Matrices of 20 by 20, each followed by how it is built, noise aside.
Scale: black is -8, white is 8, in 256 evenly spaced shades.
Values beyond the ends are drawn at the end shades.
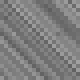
Toeplitz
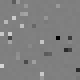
sparse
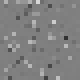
sparse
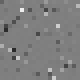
sparse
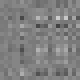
low rank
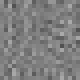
low rank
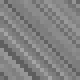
Toeplitz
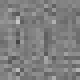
low rank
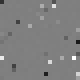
sparse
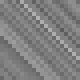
Toeplitz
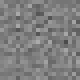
low rank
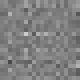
low rank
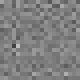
low rank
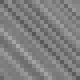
Toeplitz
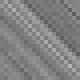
Toeplitz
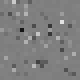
sparse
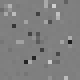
sparse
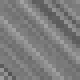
Toeplitz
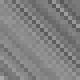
Toeplitz
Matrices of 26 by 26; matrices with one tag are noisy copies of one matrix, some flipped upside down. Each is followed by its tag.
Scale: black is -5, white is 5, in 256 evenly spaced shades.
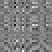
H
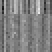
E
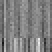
E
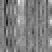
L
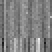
E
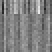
E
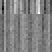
E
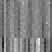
E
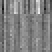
E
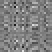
H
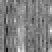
L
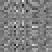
H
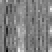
L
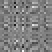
H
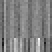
E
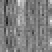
L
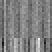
E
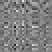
H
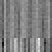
E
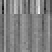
E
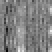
L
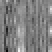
L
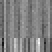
E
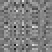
H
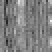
L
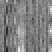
L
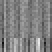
E
